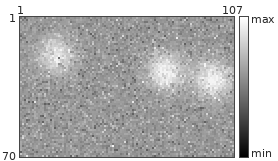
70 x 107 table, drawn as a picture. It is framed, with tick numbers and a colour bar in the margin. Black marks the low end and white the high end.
Ninth with the highest average: middle right. Odd rows or columns: none. Average level on the scale: 60%. Bumps: three. Mirror symmetry: none.
